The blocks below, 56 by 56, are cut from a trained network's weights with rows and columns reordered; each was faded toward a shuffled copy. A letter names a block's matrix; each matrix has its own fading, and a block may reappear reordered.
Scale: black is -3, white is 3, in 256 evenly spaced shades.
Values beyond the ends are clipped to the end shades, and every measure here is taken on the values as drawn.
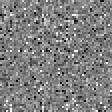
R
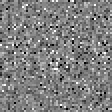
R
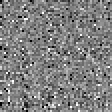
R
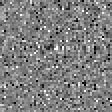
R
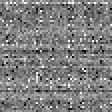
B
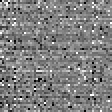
B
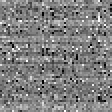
B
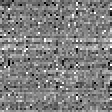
B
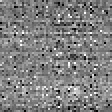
B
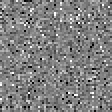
R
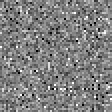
R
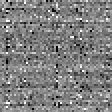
B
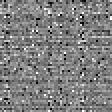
B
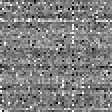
B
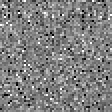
R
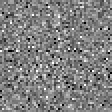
R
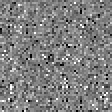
R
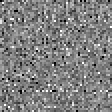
R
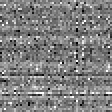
B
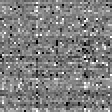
B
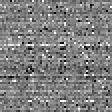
B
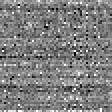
B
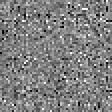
R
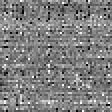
B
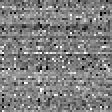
B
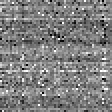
B
